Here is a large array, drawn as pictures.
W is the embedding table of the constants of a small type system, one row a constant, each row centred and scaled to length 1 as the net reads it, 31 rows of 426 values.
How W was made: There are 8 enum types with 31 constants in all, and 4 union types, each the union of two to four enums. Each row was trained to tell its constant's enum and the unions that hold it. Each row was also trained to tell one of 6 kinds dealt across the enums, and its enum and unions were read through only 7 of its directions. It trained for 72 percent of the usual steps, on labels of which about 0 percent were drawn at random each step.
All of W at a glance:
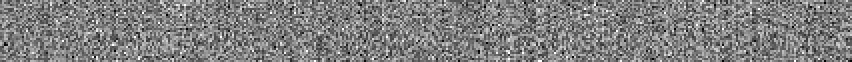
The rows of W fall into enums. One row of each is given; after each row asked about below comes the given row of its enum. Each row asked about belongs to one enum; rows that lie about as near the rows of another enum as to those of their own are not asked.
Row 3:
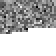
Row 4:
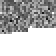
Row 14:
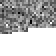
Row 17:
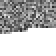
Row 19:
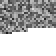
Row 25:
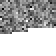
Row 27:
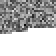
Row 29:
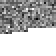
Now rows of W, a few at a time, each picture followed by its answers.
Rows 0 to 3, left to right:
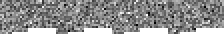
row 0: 19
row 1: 25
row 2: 19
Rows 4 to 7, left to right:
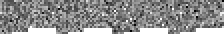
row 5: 19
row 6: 25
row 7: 29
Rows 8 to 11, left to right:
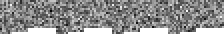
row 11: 29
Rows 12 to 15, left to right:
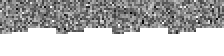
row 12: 17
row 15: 3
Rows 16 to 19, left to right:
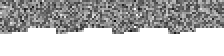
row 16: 17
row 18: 19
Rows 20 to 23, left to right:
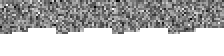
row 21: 27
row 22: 27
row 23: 17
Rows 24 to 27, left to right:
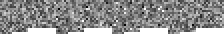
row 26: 25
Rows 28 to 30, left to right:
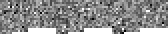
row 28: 14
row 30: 25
